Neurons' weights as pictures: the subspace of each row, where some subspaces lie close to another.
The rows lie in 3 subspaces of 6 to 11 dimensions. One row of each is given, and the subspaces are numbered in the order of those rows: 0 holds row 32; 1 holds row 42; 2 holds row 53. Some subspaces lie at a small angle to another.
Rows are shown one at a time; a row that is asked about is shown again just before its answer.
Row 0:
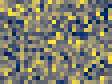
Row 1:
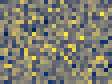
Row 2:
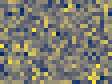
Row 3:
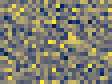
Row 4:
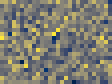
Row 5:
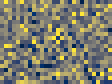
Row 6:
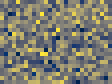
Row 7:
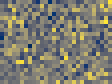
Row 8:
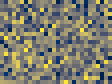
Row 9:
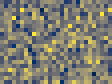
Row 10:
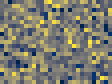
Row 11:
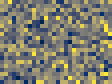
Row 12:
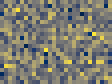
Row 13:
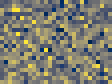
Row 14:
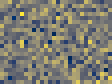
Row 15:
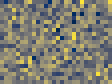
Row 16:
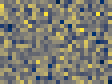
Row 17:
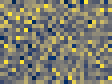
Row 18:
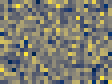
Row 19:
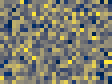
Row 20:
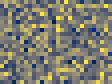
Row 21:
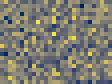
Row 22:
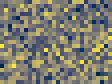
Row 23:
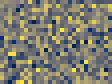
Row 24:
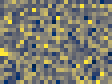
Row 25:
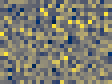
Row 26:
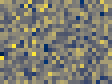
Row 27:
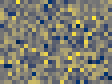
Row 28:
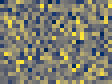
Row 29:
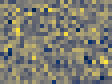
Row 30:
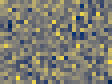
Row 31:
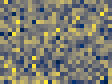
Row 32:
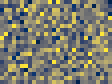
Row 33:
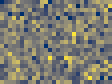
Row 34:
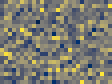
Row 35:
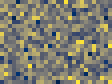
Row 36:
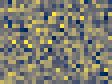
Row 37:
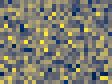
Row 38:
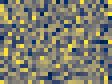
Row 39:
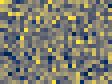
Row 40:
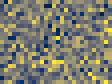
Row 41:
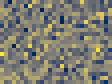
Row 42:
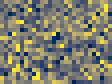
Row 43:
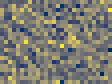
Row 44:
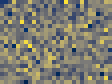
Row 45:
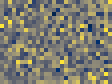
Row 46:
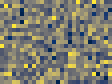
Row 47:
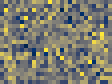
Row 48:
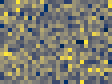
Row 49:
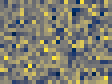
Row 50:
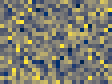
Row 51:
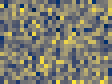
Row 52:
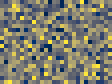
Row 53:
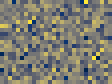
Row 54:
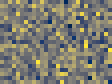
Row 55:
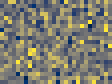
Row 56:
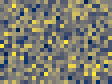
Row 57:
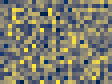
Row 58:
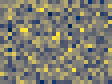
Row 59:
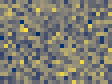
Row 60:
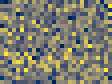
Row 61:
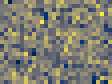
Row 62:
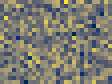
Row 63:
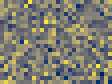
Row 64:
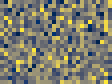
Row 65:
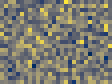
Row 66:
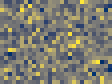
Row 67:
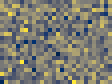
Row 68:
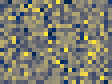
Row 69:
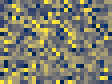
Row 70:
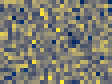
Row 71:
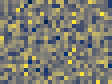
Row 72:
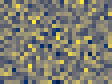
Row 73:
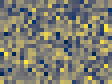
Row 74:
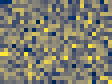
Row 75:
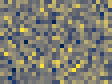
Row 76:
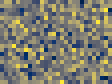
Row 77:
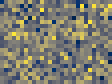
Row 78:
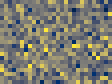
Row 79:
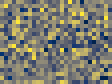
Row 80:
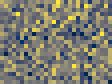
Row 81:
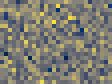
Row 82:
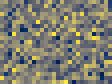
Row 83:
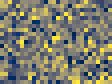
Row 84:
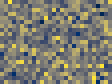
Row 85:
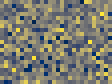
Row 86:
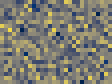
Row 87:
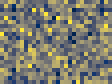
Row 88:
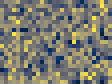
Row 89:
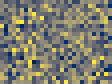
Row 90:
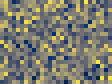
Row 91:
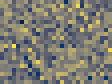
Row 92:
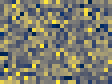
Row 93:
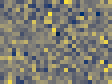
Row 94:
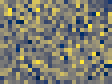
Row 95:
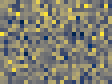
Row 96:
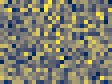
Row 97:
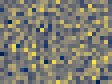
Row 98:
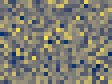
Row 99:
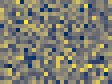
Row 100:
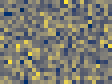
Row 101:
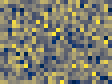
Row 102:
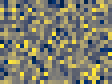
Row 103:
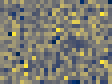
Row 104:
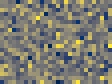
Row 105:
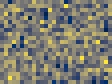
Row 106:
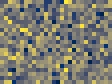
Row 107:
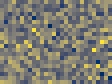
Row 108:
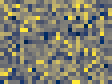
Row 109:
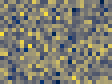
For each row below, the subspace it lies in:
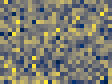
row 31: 2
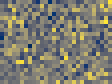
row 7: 1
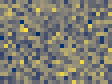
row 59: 1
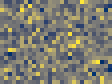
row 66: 0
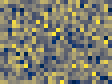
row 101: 1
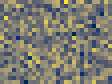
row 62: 2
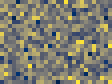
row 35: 2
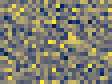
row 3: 1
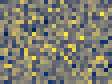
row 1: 0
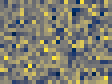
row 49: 2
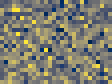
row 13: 2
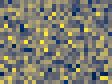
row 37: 2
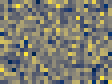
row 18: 2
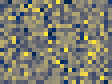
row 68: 0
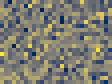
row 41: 0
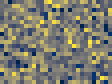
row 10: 2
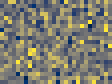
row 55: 2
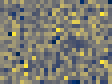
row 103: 1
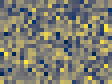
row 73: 2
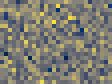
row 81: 2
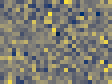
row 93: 0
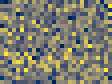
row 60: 1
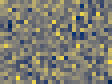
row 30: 0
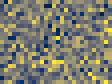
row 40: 0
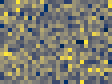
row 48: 0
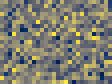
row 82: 0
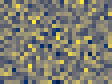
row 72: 2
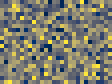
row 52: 2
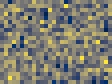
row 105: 0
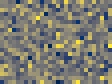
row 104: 2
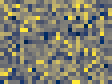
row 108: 2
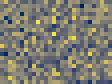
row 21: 1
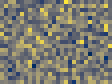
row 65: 0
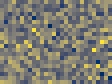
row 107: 1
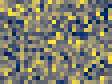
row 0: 1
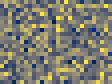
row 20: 0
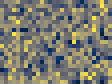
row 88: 2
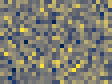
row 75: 1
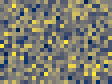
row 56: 2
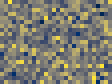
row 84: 2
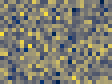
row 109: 1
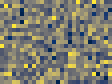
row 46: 2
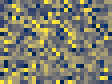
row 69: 2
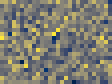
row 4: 1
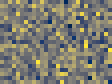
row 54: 0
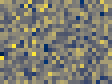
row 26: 0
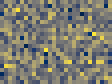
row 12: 0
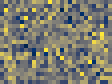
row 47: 0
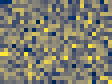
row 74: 1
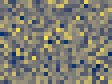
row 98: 2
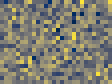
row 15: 0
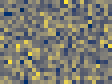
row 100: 2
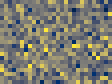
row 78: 2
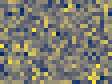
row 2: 2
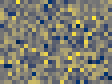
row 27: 0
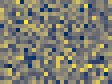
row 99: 0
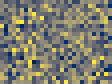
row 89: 0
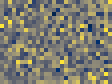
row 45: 1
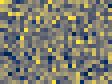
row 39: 1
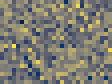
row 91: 1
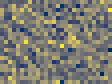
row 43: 1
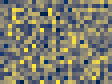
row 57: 0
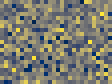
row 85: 2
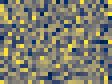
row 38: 0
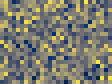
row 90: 2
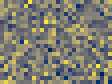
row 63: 0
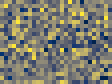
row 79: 0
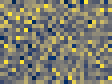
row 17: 2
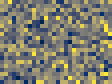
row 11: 2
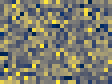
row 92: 2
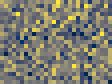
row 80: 2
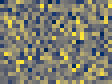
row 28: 1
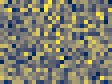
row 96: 0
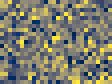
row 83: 1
